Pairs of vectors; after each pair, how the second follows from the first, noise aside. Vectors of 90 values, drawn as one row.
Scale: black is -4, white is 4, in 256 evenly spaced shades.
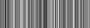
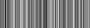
copied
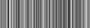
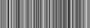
copied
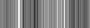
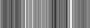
reversed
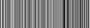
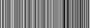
copied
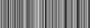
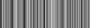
reversed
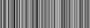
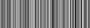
reversed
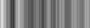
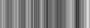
reversed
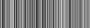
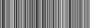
copied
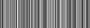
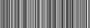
wrapped around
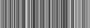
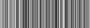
reversed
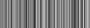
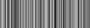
reversed
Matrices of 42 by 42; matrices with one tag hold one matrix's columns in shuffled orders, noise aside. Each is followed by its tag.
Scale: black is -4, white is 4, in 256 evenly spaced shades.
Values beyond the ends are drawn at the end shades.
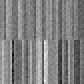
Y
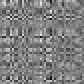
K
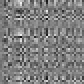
K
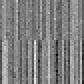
Y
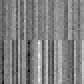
Y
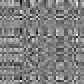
K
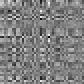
K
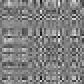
K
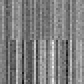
Y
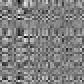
K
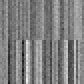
Y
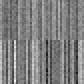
Y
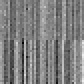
Y
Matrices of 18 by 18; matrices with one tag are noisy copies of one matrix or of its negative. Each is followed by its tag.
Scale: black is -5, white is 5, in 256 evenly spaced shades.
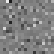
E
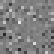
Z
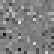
Z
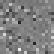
Z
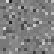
E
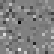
Z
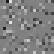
E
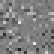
Z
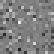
Z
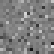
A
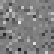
Z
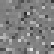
A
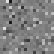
E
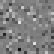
Z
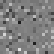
Z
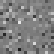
Z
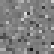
A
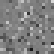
A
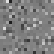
E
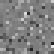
A
